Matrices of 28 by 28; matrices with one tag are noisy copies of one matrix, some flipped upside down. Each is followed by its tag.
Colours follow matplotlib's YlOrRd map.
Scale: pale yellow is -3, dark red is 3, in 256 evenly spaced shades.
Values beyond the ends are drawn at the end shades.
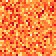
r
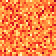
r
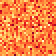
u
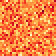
r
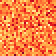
u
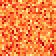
r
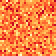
r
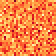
u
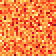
u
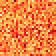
u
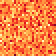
u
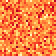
r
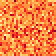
u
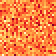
u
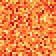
r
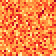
r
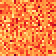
u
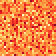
u
